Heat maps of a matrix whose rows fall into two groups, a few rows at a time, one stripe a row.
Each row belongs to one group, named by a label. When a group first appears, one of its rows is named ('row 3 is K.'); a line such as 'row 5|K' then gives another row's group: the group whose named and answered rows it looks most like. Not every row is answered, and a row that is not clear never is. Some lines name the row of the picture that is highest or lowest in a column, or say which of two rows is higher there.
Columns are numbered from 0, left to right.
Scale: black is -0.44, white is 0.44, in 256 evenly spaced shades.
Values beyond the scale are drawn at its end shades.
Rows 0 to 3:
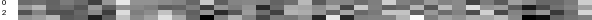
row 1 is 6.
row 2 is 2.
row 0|2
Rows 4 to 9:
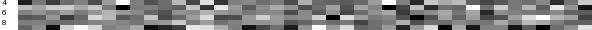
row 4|2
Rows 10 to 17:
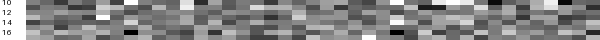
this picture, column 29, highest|10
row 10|2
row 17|6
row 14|2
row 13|2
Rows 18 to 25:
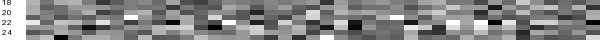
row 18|6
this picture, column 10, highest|23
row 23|6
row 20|6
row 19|2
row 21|2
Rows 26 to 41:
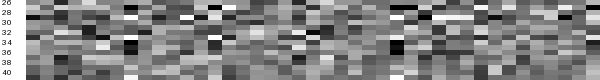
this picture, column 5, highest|35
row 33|2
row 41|2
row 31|6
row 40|2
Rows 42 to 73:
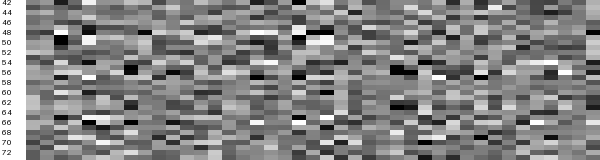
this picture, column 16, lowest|57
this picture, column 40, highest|66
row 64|6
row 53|2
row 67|6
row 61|2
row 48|6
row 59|6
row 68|2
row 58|6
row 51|6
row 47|6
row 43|2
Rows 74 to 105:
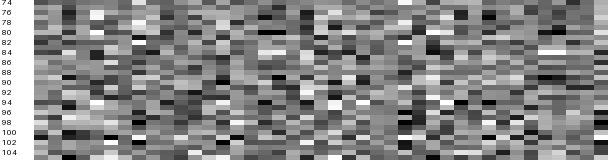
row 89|6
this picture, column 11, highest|104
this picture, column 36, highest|84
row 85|6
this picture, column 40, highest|101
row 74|2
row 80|6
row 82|2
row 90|6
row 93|6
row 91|2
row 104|2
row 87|6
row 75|6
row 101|2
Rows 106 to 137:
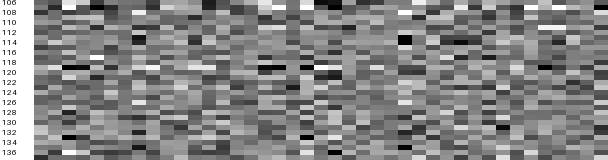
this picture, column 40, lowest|107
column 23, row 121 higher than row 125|No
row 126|2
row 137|2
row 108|2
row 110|6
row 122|2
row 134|6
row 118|6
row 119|6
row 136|6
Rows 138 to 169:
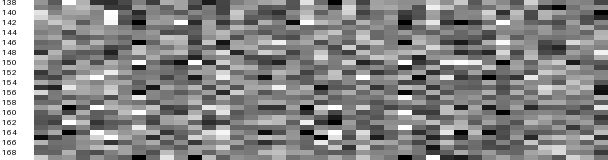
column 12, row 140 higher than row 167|No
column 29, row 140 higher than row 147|No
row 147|6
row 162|6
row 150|2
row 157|2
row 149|6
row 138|6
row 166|6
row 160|2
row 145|2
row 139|6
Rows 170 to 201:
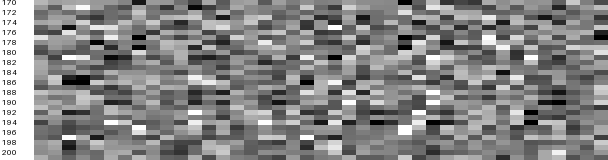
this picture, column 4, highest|175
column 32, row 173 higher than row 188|Yes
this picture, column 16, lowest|182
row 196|2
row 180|2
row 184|2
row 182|6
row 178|6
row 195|2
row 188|6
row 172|2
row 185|6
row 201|2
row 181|6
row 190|6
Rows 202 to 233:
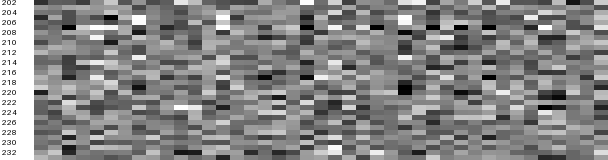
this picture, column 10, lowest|232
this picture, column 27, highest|202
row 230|6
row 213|2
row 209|6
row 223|6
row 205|2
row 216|6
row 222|6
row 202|2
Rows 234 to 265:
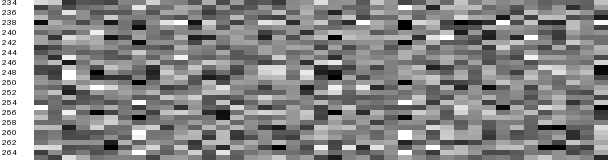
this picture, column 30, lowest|238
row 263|6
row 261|2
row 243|2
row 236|6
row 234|6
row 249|6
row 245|6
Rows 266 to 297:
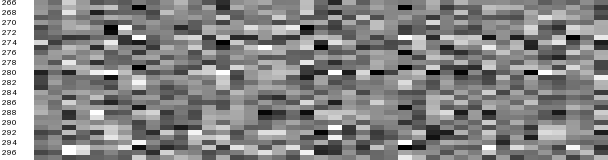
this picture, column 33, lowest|294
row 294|2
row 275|6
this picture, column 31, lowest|279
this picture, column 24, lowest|280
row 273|2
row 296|6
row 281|2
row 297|2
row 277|6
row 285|6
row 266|6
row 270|6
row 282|2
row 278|6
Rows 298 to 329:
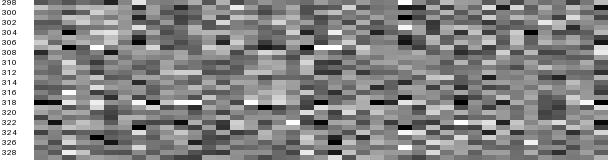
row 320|6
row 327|2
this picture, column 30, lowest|318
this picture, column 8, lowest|318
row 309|2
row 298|2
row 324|2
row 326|6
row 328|6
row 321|2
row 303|2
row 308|2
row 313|6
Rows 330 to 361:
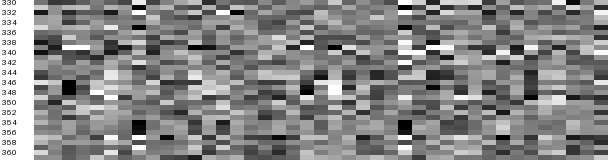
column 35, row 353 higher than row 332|No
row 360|2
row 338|2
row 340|2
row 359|2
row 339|6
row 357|2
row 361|6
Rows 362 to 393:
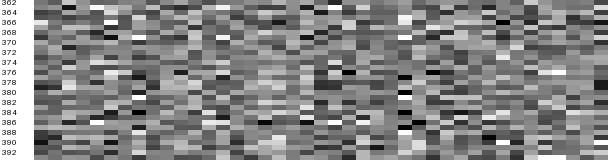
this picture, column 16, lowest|386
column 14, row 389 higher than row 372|No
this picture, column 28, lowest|376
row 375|6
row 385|6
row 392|2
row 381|2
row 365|2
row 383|2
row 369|2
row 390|2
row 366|2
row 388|2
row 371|6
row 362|6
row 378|6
